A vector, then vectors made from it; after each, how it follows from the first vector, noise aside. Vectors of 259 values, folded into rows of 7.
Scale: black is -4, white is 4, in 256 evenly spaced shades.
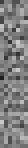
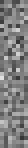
sign-scrambled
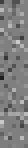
partly zeroed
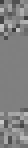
partly zeroed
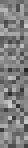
reversed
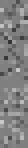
partly zeroed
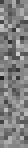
sign-scrambled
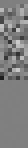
partly zeroed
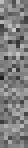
sign-scrambled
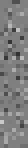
partly zeroed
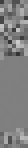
partly zeroed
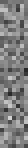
reversed
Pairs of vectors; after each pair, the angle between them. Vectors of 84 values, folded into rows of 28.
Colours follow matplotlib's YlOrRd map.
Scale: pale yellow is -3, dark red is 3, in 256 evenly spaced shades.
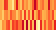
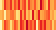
partly aligned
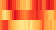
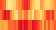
nearly opposite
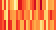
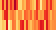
nearly opposite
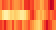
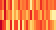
orthogonal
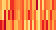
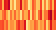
orthogonal
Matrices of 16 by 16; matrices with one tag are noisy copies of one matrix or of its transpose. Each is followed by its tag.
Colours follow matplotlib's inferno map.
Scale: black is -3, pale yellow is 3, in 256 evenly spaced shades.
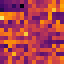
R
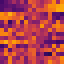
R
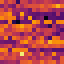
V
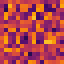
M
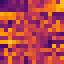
R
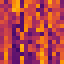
V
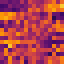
R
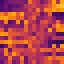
R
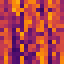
V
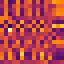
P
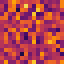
M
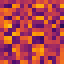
M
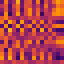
P
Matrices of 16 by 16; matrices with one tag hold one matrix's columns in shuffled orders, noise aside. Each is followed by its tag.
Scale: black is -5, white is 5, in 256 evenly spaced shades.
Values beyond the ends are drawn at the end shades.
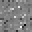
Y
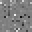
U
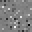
Y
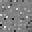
Y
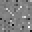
Y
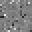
U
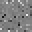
U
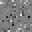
U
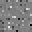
Y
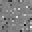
Y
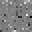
U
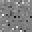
U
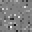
Y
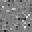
Y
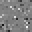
Y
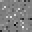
Y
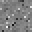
Y
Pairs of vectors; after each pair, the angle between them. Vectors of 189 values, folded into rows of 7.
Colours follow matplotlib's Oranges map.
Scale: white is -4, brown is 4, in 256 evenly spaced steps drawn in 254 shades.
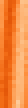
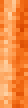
nearly opposite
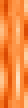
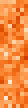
partly opposed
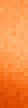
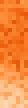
nearly opposite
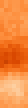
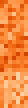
partly aligned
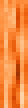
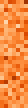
orthogonal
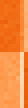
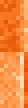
nearly parallel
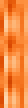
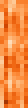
nearly opposite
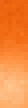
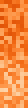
partly aligned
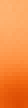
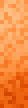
nearly parallel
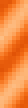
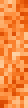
partly opposed
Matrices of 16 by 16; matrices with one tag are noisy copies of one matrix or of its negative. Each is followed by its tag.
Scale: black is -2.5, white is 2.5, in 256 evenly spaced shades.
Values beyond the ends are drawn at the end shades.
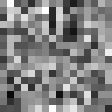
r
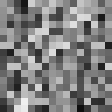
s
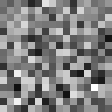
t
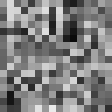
r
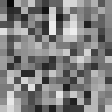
r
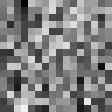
s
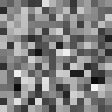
t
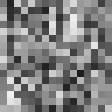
r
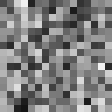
s
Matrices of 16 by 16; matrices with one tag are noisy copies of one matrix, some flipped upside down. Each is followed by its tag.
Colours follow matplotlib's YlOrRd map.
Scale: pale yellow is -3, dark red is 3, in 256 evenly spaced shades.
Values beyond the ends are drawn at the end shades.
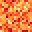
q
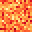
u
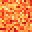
u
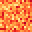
u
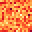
u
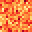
q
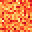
u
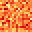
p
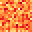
p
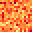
u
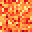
q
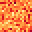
u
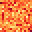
u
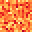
p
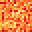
u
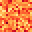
q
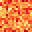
q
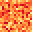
p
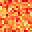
q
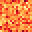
q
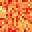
q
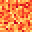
p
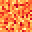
p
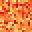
p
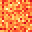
u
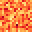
p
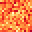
u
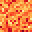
q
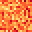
u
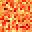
p
